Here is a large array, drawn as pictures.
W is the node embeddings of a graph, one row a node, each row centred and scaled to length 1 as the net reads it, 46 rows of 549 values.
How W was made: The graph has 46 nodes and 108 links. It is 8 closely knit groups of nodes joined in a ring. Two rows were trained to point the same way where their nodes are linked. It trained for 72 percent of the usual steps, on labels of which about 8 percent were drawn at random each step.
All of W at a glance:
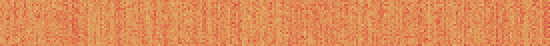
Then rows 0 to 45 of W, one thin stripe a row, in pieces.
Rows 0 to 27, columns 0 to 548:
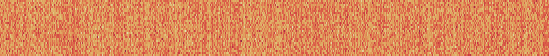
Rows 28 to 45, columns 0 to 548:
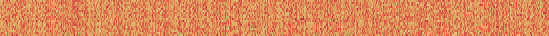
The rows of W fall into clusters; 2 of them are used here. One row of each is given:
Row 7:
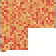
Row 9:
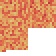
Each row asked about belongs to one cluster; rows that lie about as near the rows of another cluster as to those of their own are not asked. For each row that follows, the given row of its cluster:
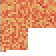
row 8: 9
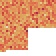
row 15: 7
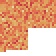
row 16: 9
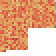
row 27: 9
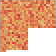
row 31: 7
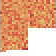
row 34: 7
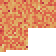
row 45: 9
